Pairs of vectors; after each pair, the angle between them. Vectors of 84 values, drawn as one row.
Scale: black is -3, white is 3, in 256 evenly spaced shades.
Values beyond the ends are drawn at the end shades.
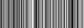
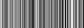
nearly opposite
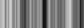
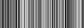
partly opposed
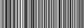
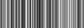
partly opposed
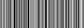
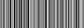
nearly parallel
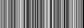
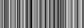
orthogonal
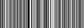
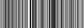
nearly opposite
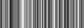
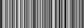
partly aligned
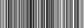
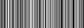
nearly opposite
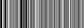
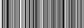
partly opposed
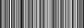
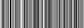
nearly opposite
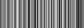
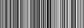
partly opposed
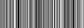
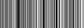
partly aligned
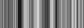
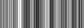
nearly opposite
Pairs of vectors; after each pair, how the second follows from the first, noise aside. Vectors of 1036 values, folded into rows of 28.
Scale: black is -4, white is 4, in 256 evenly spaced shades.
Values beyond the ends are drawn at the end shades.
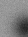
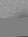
partly zeroed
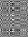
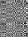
wrapped around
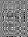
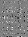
partly zeroed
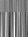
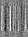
wrapped around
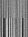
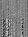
partly zeroed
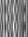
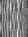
wrapped around
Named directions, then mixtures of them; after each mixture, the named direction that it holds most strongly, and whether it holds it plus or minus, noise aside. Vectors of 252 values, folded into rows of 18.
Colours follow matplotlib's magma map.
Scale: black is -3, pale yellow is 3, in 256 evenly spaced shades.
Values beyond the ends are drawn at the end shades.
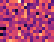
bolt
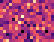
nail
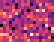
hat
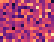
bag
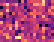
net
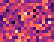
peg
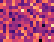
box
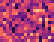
hat, plus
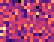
bolt, minus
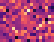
peg, plus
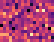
hat, plus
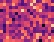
box, plus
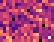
box, plus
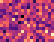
nail, minus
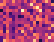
box, plus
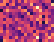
box, plus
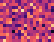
box, plus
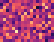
peg, plus
